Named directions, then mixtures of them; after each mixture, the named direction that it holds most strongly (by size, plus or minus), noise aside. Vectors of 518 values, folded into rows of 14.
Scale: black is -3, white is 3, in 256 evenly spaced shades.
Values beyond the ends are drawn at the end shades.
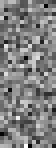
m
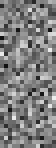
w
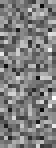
w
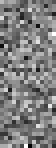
m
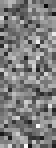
m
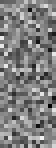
w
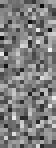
w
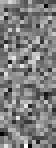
m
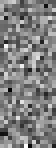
m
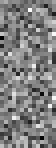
w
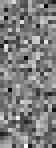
m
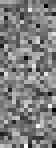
m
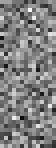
w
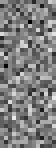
w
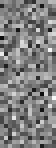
w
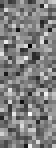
m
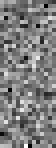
m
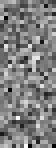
m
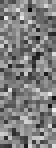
m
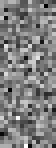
m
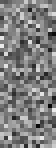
w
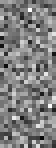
w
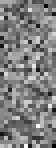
m
